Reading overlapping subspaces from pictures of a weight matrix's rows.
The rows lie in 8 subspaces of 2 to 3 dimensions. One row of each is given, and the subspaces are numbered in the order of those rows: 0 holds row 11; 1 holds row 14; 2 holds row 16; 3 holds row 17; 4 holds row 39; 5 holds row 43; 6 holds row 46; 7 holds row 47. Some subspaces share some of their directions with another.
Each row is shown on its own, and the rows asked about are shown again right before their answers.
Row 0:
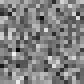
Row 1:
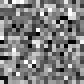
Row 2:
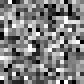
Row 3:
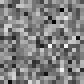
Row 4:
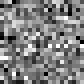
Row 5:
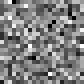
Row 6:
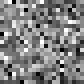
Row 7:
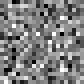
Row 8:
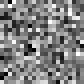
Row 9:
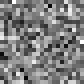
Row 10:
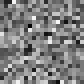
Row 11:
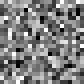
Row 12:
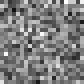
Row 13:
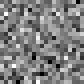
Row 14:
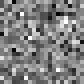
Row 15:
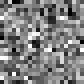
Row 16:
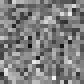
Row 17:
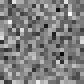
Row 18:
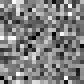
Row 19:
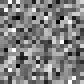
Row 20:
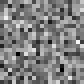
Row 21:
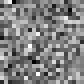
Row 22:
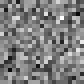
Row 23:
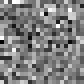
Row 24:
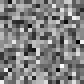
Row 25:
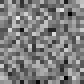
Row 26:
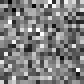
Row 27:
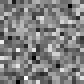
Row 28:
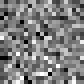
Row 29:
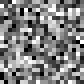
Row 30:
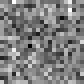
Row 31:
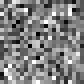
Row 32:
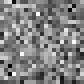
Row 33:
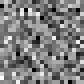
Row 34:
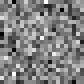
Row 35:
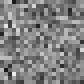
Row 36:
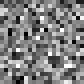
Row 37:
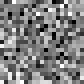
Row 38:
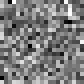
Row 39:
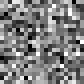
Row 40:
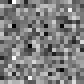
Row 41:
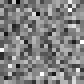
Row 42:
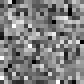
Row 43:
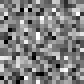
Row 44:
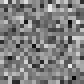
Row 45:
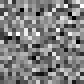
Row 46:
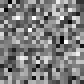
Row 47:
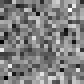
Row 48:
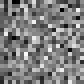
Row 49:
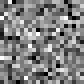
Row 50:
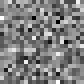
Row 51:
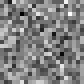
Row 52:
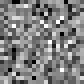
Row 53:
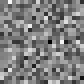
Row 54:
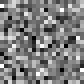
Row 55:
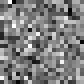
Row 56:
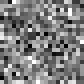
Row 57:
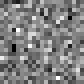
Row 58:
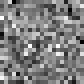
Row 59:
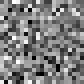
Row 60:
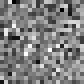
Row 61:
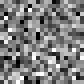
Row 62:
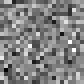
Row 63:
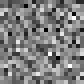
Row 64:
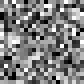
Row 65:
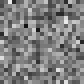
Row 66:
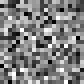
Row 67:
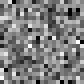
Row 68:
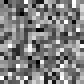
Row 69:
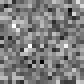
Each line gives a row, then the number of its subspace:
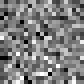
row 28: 5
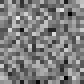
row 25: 3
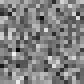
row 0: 0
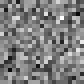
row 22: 6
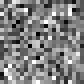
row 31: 2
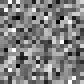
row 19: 6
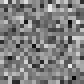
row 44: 6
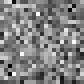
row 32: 7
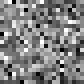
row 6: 7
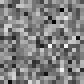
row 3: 3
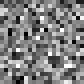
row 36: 0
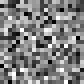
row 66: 3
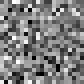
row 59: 5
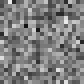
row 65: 1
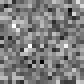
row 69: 1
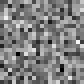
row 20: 4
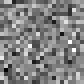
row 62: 2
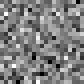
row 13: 5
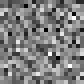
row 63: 0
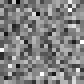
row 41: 7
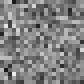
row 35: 7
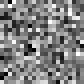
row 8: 4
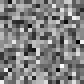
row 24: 4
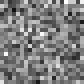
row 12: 2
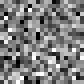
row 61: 5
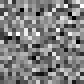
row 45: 0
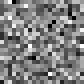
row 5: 0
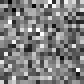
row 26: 2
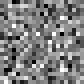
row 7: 4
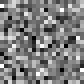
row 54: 3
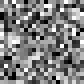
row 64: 2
